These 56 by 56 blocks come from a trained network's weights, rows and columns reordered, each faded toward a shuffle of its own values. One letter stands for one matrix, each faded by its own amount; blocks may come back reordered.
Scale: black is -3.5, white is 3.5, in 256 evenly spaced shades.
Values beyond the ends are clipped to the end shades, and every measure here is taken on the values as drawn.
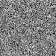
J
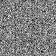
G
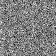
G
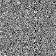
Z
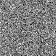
G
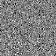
Z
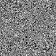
Z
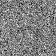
G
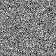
J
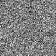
J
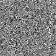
Z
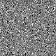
Z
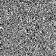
Z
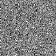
Z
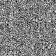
G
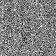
G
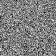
J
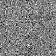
Z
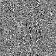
Z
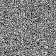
G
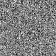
G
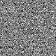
Z
